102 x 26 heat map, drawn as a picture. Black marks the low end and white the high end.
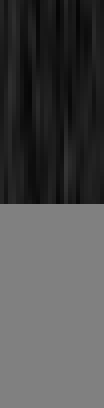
It is made of 2 by 1 panels. Panel 1,1: very low, streaked downward, faint in contrast. Panel 2,1: middling, flat.
